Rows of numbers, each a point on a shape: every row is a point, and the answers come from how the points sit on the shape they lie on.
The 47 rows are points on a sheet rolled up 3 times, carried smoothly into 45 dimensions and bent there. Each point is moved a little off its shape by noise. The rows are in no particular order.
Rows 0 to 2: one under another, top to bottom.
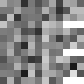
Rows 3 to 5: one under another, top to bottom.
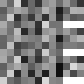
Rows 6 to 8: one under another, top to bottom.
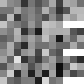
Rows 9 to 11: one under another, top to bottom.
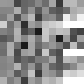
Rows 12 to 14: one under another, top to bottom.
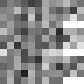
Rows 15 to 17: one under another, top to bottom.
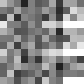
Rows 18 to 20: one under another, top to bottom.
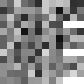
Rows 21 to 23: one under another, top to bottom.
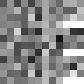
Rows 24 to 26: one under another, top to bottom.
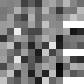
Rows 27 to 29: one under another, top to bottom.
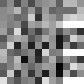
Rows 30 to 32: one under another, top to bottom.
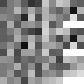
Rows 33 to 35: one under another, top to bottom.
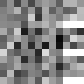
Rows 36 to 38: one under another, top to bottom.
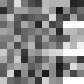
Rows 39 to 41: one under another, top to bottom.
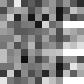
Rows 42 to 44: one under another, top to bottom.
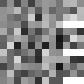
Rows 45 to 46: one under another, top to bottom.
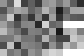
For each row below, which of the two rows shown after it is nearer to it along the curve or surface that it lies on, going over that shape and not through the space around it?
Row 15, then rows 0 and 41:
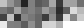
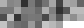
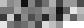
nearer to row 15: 41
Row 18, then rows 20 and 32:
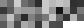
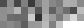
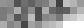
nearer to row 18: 20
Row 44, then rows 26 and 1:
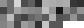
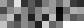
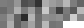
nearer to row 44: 1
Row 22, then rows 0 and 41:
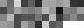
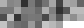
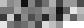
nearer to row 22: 0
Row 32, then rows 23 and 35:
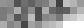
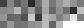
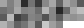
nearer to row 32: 23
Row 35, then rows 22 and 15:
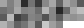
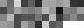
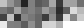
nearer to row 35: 22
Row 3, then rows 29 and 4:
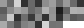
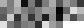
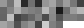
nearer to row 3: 4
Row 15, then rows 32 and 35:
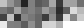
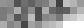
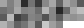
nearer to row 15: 32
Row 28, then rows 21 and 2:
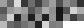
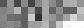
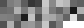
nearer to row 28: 2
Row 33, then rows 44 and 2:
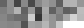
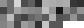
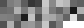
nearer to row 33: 2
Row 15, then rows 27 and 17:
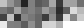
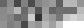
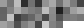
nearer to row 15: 27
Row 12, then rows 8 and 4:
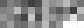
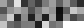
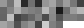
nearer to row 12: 4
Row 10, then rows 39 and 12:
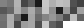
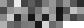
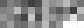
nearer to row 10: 12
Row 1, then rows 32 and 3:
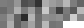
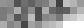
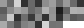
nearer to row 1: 3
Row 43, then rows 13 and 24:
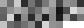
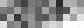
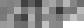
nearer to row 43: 13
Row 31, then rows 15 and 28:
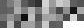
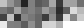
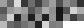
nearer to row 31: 28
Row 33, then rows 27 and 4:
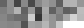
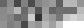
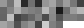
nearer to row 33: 27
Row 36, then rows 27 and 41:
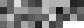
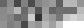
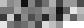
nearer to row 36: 41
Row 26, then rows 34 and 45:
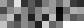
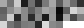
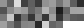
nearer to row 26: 34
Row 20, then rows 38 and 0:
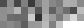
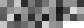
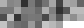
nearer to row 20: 0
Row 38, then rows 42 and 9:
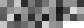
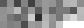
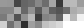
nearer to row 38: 9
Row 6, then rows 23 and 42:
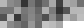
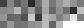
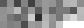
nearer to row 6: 42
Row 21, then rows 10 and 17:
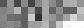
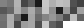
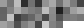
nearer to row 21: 10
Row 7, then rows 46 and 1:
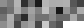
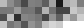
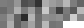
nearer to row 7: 1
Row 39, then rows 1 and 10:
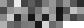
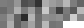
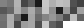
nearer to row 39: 10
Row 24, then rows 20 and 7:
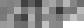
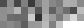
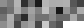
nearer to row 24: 7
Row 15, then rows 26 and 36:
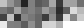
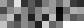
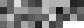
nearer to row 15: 26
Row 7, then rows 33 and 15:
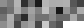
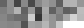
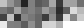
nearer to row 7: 33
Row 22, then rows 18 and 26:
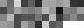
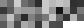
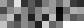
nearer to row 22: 18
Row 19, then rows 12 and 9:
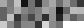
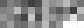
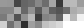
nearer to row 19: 12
